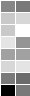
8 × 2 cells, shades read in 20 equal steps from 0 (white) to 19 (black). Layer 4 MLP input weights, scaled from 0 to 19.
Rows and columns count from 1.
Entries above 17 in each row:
0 0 0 0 0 0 0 1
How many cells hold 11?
1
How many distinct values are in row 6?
2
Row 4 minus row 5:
-5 1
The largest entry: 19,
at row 8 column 1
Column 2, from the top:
10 3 0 8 7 2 11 10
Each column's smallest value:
2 0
